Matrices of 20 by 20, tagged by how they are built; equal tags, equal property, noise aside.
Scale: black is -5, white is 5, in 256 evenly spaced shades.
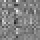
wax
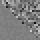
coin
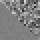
coin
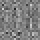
wax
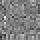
wax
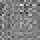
wax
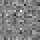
wax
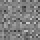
wax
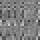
wax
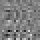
wax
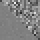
coin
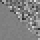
coin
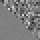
coin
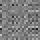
wax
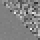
coin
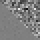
coin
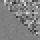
coin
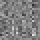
wax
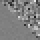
coin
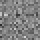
wax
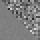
coin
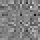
wax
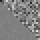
coin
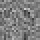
wax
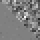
coin
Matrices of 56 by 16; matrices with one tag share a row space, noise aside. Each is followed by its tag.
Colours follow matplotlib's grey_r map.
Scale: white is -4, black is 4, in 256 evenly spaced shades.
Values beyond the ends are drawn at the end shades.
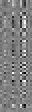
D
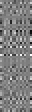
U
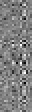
D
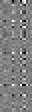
D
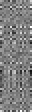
U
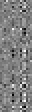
D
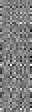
U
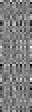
U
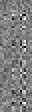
D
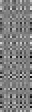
U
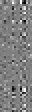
D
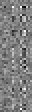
D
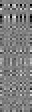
U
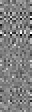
U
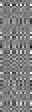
U
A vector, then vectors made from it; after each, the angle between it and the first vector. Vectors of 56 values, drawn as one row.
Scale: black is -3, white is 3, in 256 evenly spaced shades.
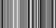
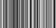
nearly opposite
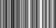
partly opposed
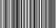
partly opposed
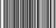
partly opposed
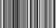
nearly opposite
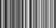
partly opposed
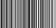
partly aligned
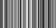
partly aligned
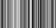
nearly parallel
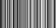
partly opposed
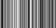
nearly parallel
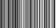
partly opposed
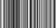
nearly opposite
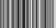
orthogonal
